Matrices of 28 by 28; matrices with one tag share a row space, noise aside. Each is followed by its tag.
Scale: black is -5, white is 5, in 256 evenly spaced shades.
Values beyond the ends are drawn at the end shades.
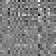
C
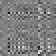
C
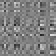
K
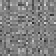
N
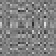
N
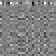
N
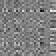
K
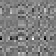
N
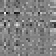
K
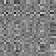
K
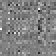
C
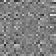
K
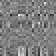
N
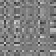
K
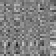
K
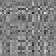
N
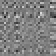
K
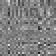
C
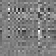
C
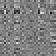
K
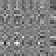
K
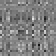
N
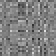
N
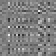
C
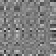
K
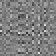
N
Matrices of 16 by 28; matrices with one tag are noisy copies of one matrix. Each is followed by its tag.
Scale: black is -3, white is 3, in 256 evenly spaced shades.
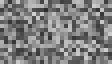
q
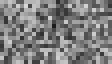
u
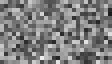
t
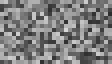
t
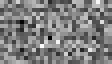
q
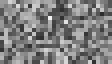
u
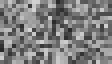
u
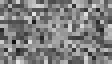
q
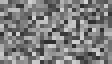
t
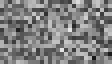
q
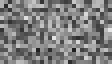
q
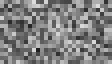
q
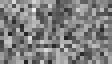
u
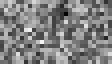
u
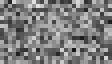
q
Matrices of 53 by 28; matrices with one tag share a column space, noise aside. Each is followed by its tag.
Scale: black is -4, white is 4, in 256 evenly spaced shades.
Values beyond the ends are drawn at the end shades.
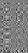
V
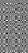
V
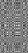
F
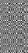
V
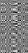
V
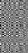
F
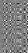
V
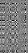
V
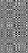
F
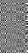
V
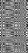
F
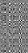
V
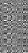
V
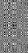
F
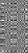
V
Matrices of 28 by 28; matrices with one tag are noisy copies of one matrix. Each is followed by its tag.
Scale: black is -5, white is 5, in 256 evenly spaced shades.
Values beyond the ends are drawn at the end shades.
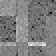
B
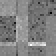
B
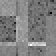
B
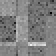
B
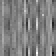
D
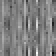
D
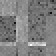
B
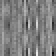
D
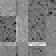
B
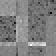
B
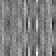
D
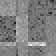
B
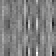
D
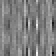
D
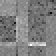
B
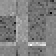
B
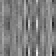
D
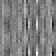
D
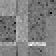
B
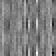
D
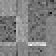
B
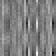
D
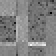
B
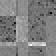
B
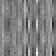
D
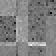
B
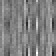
D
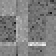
B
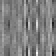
D
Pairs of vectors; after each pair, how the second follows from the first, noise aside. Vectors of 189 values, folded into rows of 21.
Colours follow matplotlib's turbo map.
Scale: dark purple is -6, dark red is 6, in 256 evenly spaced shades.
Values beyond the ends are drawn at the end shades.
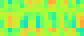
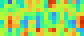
scaled up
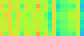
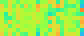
sign-scrambled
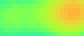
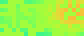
partly zeroed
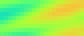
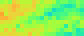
negated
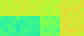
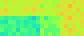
copied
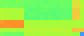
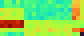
scaled up
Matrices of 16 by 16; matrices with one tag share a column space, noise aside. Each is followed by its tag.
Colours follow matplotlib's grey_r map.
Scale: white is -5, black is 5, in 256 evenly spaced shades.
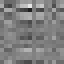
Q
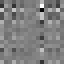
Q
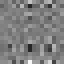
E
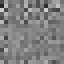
Q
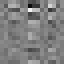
Q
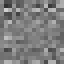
Q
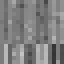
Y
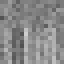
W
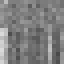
W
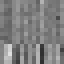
Y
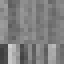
Y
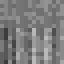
W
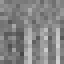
W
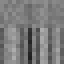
W
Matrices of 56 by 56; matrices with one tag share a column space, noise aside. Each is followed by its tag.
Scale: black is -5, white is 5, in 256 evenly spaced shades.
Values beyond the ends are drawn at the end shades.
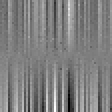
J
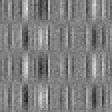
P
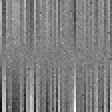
J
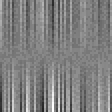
J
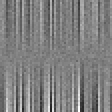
J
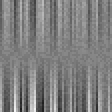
J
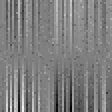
J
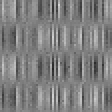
P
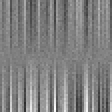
J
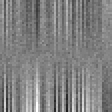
J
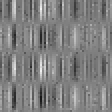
P
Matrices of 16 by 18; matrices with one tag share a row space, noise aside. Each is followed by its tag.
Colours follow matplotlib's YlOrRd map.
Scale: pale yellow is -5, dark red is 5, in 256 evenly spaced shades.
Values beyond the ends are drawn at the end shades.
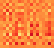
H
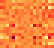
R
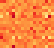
R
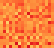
H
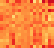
R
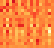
H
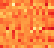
R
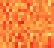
H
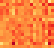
R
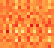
H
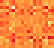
R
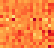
R
